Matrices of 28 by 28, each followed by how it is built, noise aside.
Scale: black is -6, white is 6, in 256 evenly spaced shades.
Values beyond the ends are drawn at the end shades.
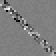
banded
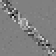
banded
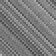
Toeplitz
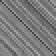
Toeplitz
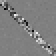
banded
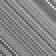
Toeplitz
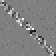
banded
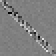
banded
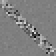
banded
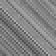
Toeplitz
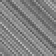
Toeplitz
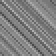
Toeplitz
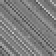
Toeplitz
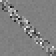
banded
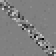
banded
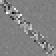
banded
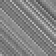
Toeplitz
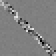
banded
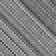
Toeplitz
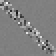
banded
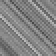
Toeplitz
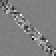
banded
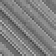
Toeplitz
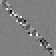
banded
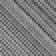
Toeplitz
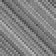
Toeplitz
